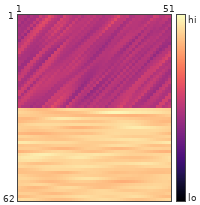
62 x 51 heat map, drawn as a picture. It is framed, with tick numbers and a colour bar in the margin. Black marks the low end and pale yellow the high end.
It is made of 2 by 1 panels. Panel 1,1: middling, slanting up to the right, faint in contrast. Panel 2,1: very high, streaked across, faint in contrast.
